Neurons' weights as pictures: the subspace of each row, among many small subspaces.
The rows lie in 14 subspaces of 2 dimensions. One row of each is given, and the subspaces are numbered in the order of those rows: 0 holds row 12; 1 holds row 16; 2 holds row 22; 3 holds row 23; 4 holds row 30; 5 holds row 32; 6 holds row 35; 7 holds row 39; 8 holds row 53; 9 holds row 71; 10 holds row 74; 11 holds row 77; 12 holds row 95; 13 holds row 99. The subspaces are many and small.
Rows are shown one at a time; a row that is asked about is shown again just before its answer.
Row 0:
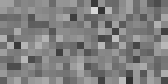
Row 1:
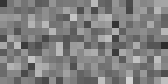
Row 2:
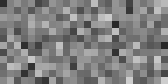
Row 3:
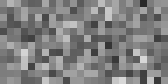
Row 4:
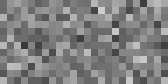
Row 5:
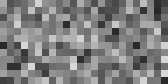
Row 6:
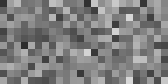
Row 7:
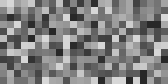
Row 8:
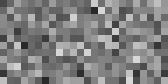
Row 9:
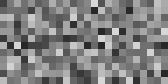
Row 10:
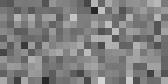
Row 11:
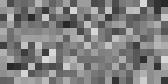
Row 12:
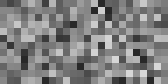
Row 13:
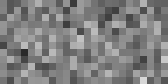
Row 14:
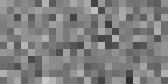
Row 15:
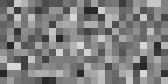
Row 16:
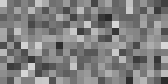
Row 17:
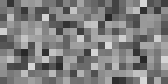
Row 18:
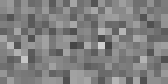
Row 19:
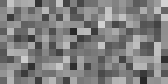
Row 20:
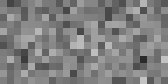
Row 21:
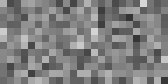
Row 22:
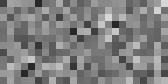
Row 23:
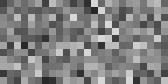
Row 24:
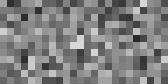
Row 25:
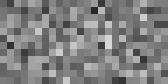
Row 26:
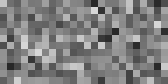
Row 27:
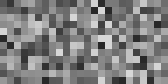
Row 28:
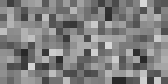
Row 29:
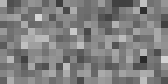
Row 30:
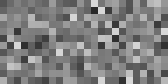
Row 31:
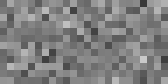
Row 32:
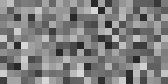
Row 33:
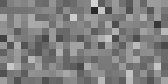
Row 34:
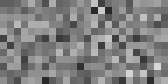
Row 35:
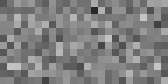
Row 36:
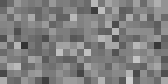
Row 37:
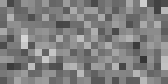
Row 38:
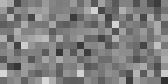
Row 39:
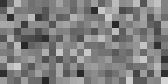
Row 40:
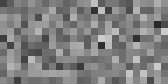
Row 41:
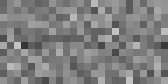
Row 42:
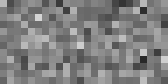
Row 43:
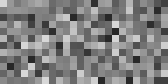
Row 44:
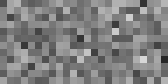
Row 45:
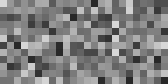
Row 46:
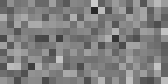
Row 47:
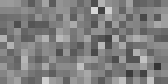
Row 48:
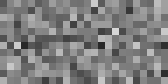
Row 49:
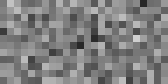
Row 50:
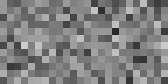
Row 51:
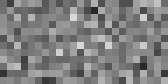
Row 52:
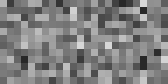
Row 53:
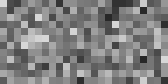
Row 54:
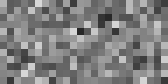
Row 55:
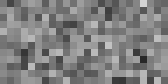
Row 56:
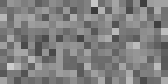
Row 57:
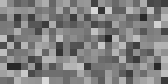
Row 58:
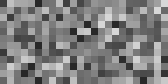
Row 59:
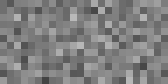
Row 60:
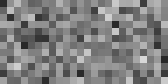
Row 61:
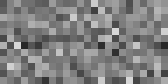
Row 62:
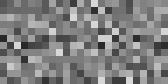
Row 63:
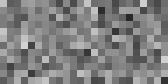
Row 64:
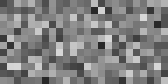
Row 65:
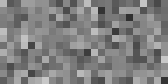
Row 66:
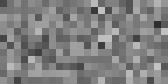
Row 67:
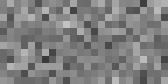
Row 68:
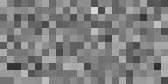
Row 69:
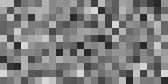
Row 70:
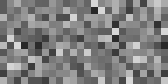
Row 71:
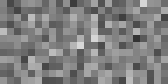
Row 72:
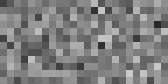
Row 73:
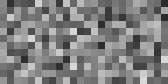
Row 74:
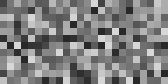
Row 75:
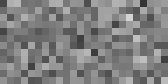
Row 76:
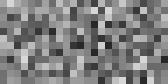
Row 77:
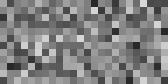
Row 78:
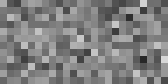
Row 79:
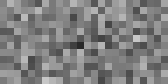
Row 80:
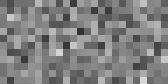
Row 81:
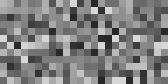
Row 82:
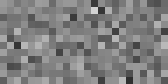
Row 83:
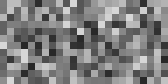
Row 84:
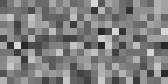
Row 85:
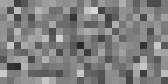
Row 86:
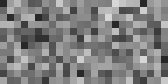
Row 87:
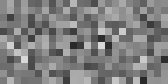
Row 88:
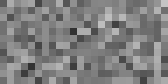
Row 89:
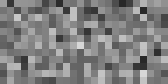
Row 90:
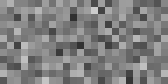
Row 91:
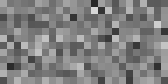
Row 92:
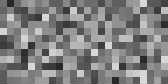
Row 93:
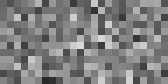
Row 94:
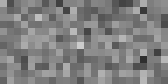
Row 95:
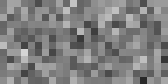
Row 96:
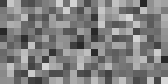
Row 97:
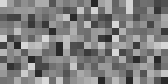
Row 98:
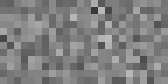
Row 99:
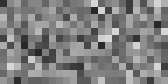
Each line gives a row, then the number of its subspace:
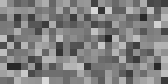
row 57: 6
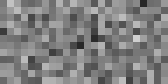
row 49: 9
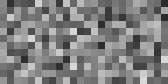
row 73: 2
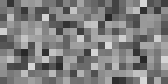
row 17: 11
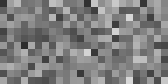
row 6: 3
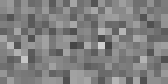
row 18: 10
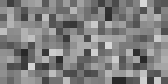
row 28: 0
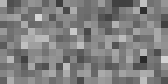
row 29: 8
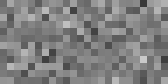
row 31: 6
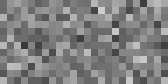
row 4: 4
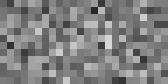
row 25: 6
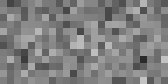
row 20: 4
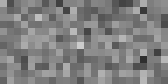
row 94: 8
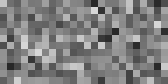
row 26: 13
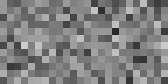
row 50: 4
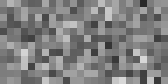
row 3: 0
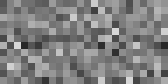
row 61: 12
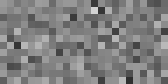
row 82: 4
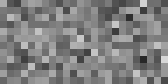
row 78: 5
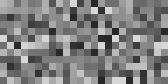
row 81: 12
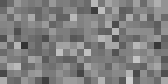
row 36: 5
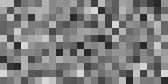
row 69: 7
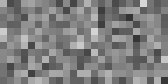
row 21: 9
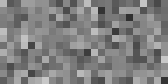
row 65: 9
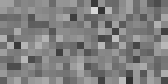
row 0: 4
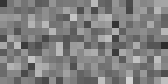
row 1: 1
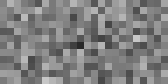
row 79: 3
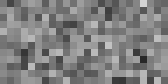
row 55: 0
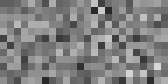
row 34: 0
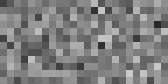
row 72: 13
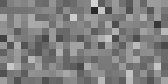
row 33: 11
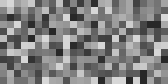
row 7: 2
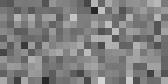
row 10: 9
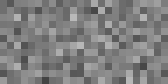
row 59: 5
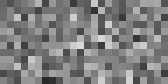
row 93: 3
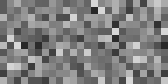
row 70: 4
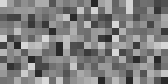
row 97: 1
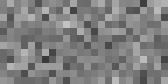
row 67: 6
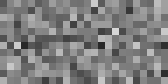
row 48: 10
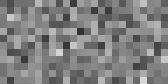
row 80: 1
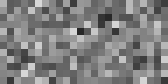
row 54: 1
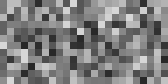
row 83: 12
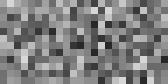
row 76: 4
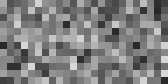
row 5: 10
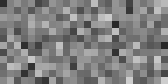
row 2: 1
